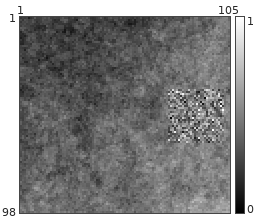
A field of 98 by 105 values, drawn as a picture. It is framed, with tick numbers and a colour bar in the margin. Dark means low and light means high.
No single row or column stands out from its neighbours. In the middle right lies a patch that is rougher than the rest. The field climbs toward the bottom right. Overall the values sit about 40% of the way up the scale. Values change most from cell to cell in the middle right. The ninth with the lowest average is the top left. Neither half mirrors the other.
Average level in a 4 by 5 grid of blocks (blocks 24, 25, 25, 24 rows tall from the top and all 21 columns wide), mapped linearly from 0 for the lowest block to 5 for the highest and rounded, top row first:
00124
11234
22344
33345
